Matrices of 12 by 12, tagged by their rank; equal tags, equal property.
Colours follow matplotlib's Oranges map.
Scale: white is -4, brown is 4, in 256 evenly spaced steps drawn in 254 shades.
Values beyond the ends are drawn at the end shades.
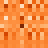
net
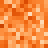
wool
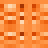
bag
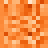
net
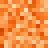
wool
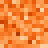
wool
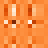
bag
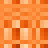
bag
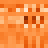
net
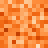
wool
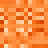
net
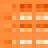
bag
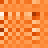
bag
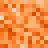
wool
